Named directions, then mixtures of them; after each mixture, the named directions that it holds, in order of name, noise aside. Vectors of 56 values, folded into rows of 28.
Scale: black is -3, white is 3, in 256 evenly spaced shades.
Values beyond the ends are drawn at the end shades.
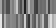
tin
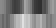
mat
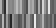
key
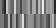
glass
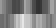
mat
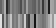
key, tin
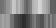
mat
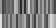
glass, tin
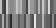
key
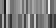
key, tin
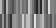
key, mat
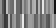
glass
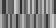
glass, tin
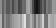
mat, tin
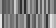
glass, tin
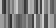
key, tin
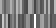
glass, key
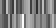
glass, mat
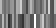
glass, key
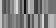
key, tin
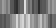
mat, tin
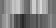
mat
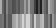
key, mat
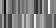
key, mat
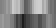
mat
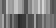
key, mat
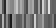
key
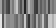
tin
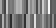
key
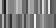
key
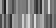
key, mat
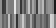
glass, tin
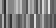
key
